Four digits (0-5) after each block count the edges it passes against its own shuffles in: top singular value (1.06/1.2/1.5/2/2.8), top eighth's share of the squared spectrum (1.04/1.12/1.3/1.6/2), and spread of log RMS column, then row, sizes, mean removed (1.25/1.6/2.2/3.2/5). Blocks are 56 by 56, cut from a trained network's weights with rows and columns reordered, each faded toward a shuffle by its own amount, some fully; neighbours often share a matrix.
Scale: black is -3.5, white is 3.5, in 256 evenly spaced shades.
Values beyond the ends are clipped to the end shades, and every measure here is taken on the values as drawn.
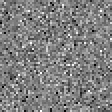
0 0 0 0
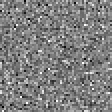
1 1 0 0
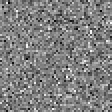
2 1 0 0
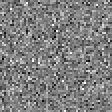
2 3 1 1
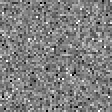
0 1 0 0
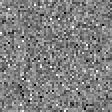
0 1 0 0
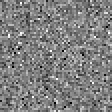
1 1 0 0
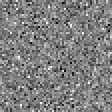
0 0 0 0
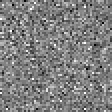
2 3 1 1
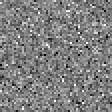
0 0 0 0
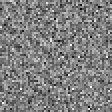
0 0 0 0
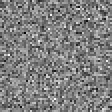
1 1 0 0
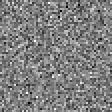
1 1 0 0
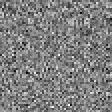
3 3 1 1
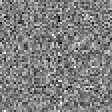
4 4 1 1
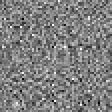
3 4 1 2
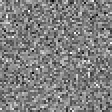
1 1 0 0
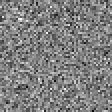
3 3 0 0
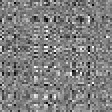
4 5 3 3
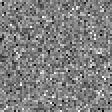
1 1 0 0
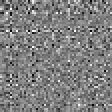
4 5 2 3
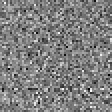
3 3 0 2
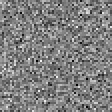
3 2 0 0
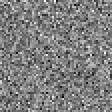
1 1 0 0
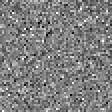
2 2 0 0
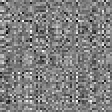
4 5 3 3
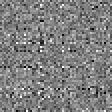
4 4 2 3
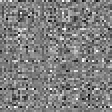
4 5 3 3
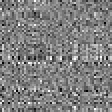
4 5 3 3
